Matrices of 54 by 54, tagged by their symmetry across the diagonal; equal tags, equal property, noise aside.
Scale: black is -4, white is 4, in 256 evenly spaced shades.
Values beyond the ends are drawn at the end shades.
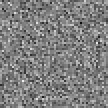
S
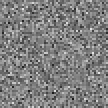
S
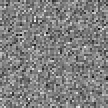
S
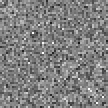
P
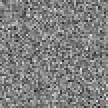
S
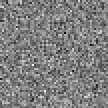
S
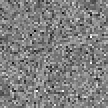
P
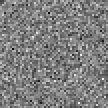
P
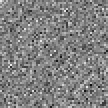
P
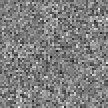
P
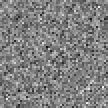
P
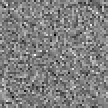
S
